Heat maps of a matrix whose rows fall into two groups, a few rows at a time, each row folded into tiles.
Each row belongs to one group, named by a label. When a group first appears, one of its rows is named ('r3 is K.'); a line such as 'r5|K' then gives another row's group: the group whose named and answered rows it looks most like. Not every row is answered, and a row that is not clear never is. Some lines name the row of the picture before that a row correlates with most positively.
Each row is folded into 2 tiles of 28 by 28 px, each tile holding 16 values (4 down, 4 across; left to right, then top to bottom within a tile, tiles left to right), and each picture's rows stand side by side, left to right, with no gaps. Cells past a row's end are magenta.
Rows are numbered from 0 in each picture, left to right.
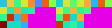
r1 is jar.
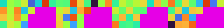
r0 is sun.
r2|jar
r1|sun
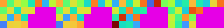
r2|jar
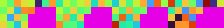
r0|sun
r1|jar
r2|jar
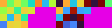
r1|jar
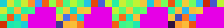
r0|jar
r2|jar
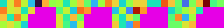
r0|sun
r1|sun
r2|sun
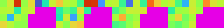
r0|sun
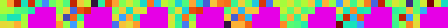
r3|sun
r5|jar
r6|jar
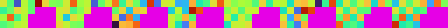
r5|sun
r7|jar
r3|sun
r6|jar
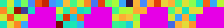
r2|sun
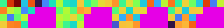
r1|sun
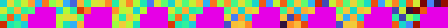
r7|sun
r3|jar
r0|jar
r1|sun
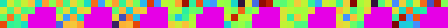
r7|jar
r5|sun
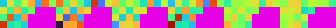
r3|jar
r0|jar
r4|jar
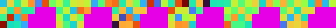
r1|sun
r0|jar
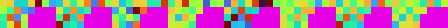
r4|jar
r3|sun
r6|jar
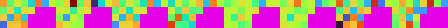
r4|sun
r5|sun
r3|jar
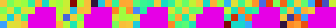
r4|jar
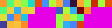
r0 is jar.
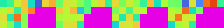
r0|sun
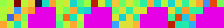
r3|jar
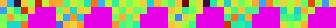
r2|jar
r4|jar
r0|sun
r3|sun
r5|sun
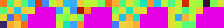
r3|sun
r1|sun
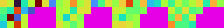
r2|sun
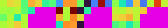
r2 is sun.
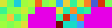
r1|jar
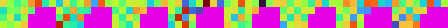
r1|jar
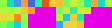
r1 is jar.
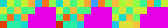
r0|jar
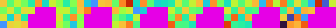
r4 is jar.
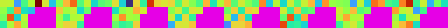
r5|jar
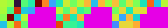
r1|jar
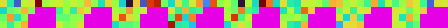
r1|sun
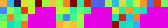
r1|sun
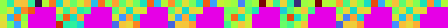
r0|sun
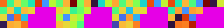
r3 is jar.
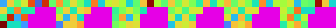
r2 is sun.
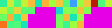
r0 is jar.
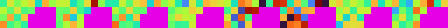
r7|sun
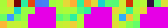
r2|sun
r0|sun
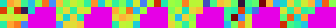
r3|sun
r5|jar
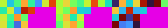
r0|sun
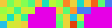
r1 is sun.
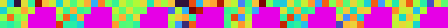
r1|jar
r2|jar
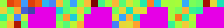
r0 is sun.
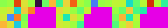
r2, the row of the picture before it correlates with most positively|3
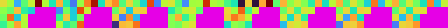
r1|sun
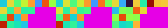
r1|jar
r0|jar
